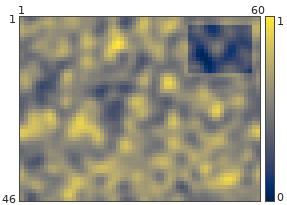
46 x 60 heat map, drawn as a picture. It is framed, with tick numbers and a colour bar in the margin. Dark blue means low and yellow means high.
An odd patch, lower than its surroundings, sits in the top right. The field is mottled with small blotches. The ninth with the lowest average is the top right.
